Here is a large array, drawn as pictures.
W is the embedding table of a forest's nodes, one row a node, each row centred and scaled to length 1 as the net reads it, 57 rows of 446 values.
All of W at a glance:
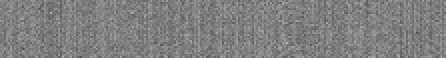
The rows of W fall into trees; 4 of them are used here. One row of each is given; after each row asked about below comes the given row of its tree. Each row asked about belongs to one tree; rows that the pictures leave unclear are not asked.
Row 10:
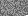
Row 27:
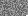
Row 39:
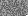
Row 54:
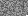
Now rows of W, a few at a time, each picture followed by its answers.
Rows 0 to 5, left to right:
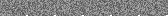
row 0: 39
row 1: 27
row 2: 10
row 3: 10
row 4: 27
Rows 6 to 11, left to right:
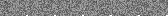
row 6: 27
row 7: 54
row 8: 54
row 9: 39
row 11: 27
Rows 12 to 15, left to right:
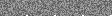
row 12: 27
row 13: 27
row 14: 54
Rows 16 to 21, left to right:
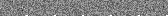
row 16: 39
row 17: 10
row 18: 39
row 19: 10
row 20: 27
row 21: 54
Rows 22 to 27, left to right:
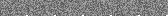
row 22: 10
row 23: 10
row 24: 27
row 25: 39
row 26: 10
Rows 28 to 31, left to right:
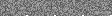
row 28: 10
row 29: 54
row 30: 27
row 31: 10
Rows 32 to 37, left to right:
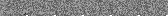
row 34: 10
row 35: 10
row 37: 27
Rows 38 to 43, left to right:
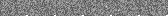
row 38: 10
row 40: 10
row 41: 27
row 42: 10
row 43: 10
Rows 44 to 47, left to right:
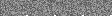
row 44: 10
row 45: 54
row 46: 27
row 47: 27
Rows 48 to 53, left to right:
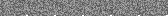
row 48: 54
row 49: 27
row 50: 27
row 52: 10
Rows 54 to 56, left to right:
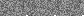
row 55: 27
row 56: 54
